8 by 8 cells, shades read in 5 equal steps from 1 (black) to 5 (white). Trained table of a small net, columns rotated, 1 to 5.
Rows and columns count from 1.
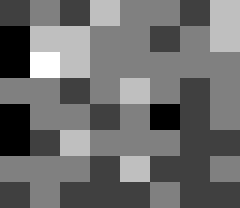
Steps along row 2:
up same down same down up up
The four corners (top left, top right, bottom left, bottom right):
2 4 2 2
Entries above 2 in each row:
5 6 7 6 4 4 5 2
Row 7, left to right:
3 3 3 2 4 2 2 3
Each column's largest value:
3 5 4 4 4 3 3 4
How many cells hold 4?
9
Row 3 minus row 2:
0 1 0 0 0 1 0 -1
